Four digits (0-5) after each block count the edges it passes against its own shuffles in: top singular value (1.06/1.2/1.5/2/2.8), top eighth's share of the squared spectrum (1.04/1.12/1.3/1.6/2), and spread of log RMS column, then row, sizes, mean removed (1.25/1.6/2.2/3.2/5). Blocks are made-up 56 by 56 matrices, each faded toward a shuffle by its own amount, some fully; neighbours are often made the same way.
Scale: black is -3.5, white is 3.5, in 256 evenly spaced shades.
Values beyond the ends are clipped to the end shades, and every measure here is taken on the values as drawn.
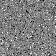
0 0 0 0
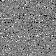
1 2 0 2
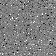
1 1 0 0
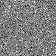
1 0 0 0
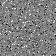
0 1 0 0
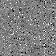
2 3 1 0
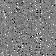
2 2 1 0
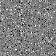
3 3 1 0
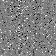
2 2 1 0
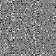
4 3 3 1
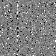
3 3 1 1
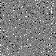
3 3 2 1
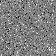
0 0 0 0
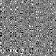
4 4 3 2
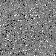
2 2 0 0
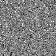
2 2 0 0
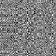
4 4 2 2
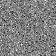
2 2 0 0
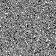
2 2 1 0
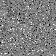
2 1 0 0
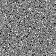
0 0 0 0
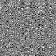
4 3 1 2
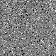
2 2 0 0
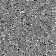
0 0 0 0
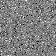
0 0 0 0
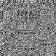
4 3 1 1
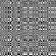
5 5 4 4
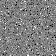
0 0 0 0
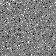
0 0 0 0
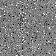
1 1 1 0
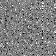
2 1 2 0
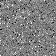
0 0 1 0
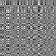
5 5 4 4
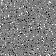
1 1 0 0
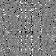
3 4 2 1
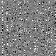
3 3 2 1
